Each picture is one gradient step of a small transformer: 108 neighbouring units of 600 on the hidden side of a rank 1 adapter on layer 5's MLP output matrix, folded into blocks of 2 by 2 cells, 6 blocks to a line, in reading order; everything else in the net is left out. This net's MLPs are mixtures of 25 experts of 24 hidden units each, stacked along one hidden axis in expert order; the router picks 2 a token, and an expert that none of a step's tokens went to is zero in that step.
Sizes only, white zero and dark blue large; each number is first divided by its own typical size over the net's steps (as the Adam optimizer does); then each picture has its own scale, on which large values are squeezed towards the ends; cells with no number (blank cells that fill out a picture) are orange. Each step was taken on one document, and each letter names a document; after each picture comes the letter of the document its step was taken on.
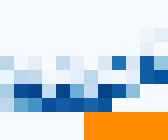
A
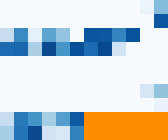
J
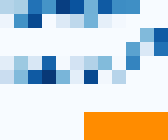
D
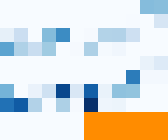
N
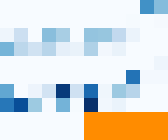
N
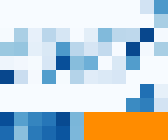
J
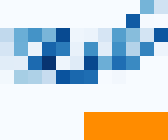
D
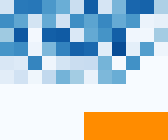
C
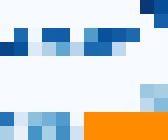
J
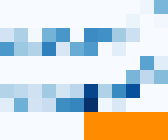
N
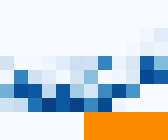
A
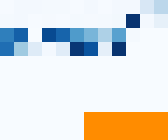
C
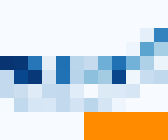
A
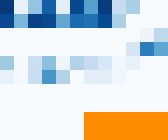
D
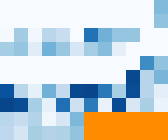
J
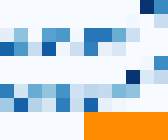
N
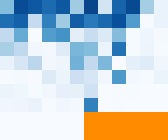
C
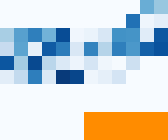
D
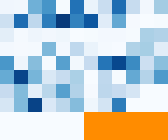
A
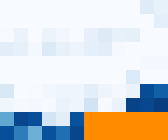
J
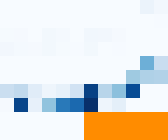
N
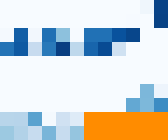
J
